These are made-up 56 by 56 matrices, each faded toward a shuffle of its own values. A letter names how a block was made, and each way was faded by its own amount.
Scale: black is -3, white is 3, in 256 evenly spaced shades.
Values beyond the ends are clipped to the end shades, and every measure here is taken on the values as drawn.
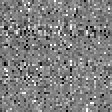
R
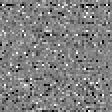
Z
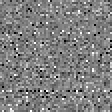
R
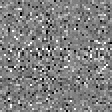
R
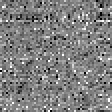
R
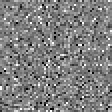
R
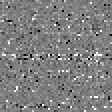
Z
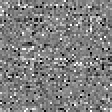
Z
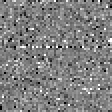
Z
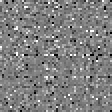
R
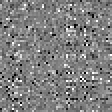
R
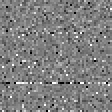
Z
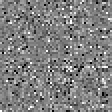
R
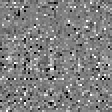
R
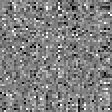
R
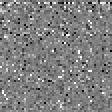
Z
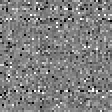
Z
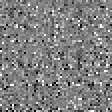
Z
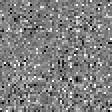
R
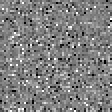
Z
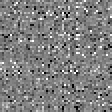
R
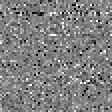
Z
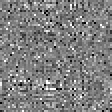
R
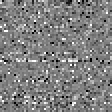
Z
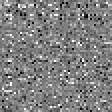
R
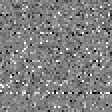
Z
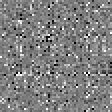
R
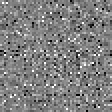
R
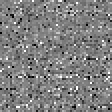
Z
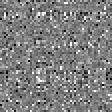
R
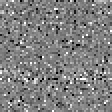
Z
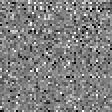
R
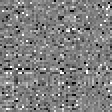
R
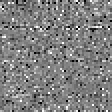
Z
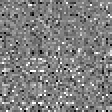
R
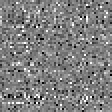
R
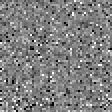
Z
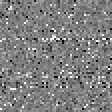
Z
